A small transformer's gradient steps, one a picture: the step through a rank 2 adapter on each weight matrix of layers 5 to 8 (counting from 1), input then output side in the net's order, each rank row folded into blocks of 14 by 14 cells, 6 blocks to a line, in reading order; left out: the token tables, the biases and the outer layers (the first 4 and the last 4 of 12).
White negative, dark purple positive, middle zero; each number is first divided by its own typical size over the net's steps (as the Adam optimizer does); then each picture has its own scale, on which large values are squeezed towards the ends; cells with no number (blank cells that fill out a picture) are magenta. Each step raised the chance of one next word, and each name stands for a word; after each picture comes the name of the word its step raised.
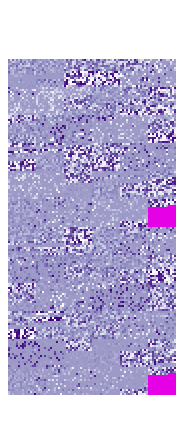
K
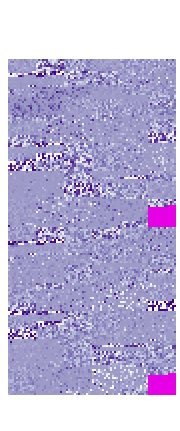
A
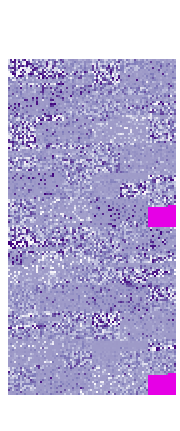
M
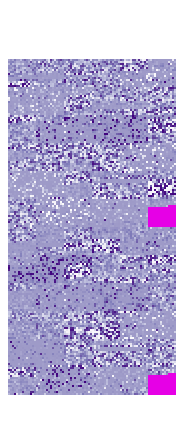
K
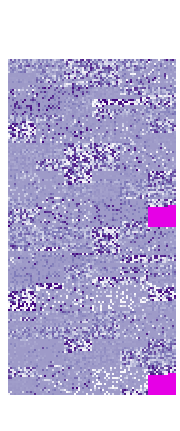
A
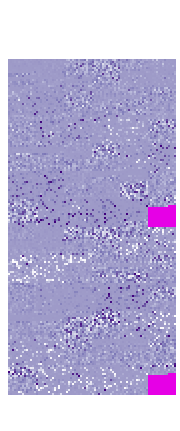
M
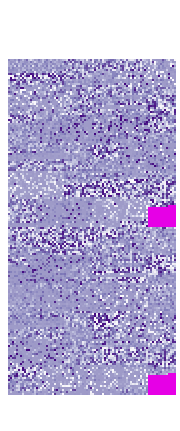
K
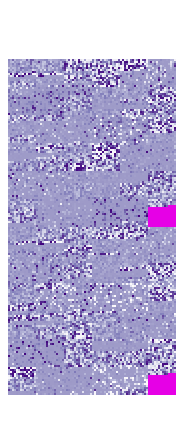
A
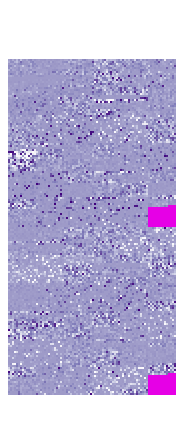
M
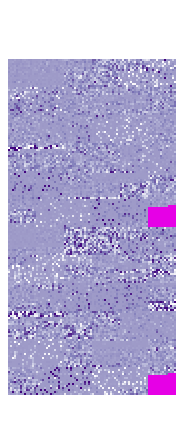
M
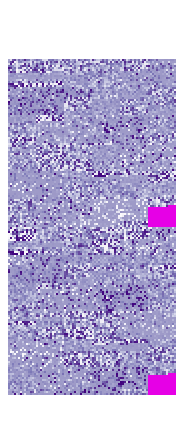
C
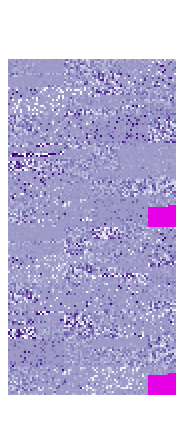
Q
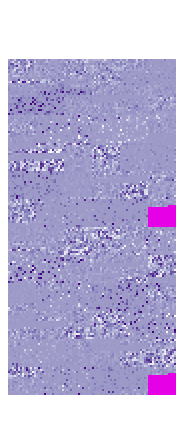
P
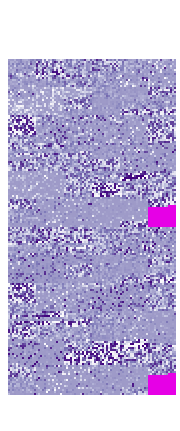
K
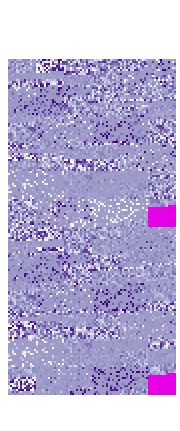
C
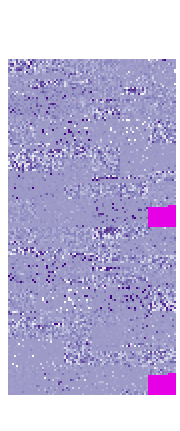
P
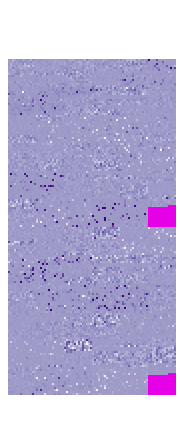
P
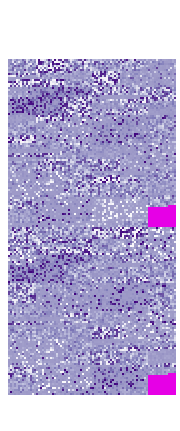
C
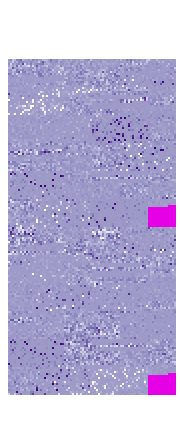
Q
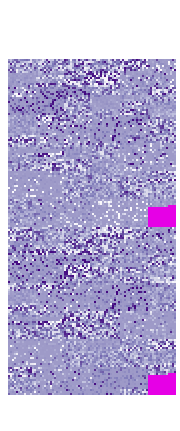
C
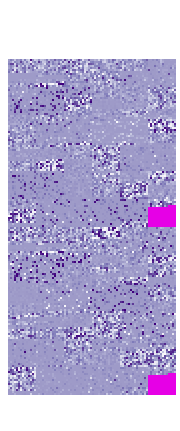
P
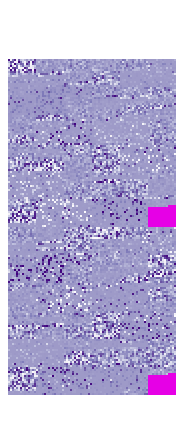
P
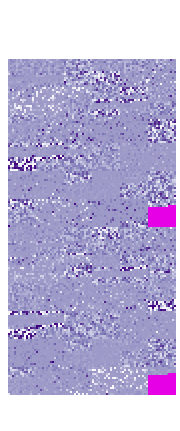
Q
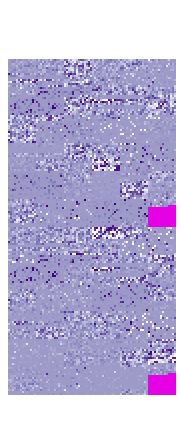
P
